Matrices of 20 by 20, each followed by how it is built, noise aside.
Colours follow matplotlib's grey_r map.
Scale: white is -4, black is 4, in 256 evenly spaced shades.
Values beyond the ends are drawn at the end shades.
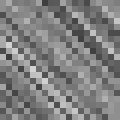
Toeplitz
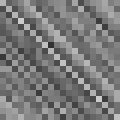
Toeplitz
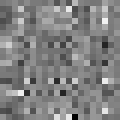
low rank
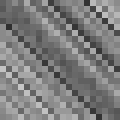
Toeplitz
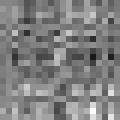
low rank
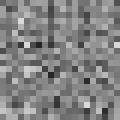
low rank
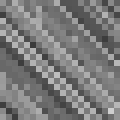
Toeplitz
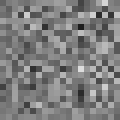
low rank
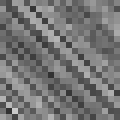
Toeplitz
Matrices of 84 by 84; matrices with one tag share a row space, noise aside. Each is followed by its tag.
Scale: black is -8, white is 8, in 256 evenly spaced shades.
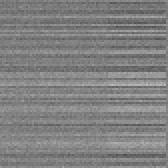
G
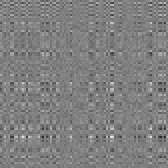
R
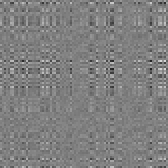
R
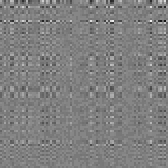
R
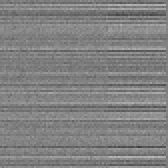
G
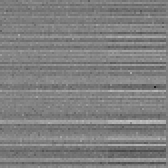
G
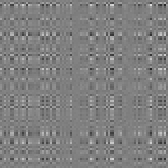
R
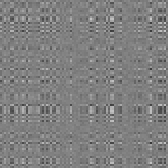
R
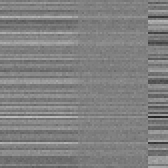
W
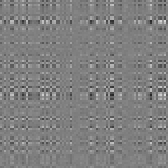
R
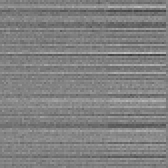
G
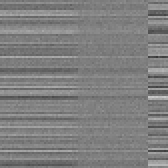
W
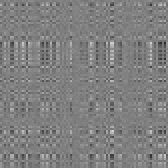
R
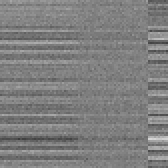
W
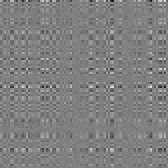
R
